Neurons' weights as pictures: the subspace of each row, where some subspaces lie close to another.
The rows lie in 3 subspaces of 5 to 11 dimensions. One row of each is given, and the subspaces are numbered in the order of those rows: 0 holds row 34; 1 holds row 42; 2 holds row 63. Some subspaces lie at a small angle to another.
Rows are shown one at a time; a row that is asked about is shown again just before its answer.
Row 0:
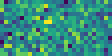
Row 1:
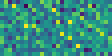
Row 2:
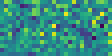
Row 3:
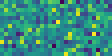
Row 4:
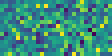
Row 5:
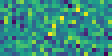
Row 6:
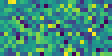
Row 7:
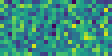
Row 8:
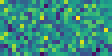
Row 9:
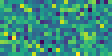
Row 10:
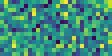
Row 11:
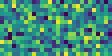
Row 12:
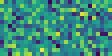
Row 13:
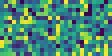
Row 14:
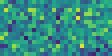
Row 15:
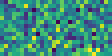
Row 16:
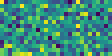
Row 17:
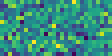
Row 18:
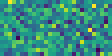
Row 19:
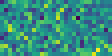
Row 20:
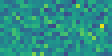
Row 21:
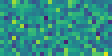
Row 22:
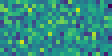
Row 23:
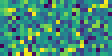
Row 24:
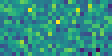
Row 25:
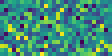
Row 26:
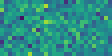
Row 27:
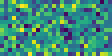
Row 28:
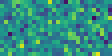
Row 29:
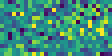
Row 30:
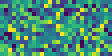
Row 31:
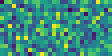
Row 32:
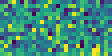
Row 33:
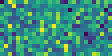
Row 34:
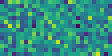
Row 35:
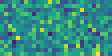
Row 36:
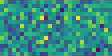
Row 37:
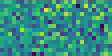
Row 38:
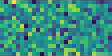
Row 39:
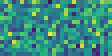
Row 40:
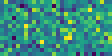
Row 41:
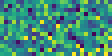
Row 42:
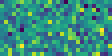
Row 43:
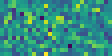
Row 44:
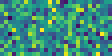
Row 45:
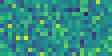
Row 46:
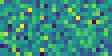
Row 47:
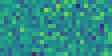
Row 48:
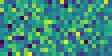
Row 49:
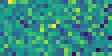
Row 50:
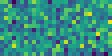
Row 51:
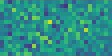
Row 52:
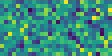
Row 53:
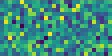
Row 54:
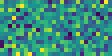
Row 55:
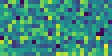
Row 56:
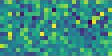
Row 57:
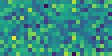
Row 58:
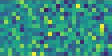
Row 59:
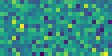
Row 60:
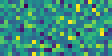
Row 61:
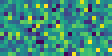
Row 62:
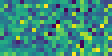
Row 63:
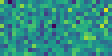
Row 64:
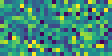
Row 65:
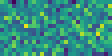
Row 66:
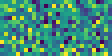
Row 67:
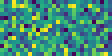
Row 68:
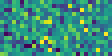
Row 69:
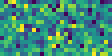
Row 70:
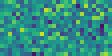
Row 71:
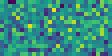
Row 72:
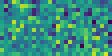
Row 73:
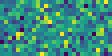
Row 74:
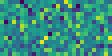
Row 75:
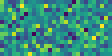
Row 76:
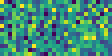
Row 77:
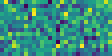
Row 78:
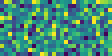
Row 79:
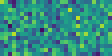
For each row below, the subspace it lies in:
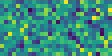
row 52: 1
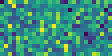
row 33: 2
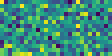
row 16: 0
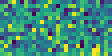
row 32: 2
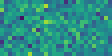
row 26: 0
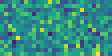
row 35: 2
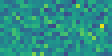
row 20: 1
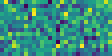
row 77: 0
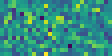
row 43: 0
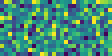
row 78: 2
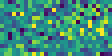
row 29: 1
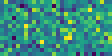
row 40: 0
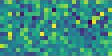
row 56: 1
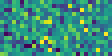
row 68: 0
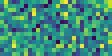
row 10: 0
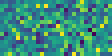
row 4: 2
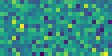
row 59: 1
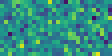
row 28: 1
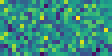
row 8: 1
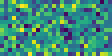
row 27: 0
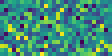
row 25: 1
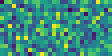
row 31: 2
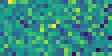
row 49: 2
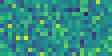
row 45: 2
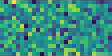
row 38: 2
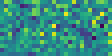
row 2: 1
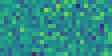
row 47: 1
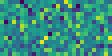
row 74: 1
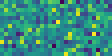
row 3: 0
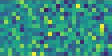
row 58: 1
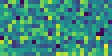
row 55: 0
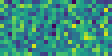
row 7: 2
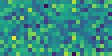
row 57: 0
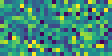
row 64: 0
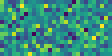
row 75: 0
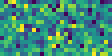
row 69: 2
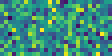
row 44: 2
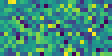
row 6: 2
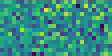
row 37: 1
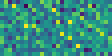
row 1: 0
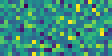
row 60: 0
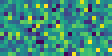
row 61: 2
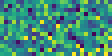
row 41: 0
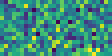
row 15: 0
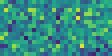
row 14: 1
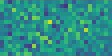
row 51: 0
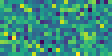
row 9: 0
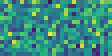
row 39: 2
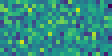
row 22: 0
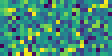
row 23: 0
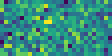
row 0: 0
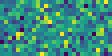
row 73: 0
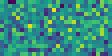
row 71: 2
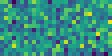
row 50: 1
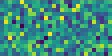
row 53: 1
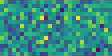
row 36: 1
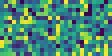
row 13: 0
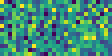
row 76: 2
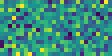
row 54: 0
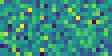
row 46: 1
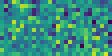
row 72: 1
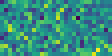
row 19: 1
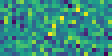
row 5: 0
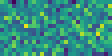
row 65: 1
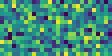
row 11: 0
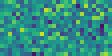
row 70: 1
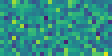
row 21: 1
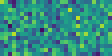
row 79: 0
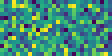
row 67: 0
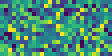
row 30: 1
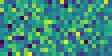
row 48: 0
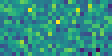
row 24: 0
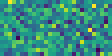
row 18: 2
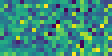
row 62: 2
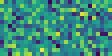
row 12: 0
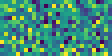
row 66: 0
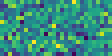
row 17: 0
